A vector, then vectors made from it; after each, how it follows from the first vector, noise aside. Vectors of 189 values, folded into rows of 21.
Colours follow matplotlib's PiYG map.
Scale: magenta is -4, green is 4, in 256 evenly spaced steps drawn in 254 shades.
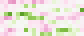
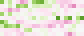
wrapped around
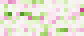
sign-scrambled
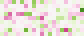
sign-scrambled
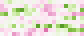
wrapped around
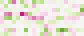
sign-scrambled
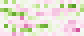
wrapped around
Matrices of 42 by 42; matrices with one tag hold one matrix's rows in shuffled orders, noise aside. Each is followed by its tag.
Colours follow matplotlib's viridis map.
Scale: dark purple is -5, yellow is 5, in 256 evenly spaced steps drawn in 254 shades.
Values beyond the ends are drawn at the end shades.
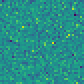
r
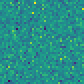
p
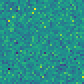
p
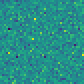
p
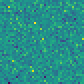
p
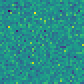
p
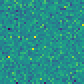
p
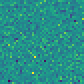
p
